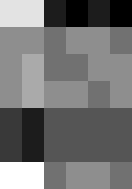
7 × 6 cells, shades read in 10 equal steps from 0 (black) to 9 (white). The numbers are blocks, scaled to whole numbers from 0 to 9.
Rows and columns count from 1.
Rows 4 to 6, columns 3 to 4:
5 5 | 3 3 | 3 3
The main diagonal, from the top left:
8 5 4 5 3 3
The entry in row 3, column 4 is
4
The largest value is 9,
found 2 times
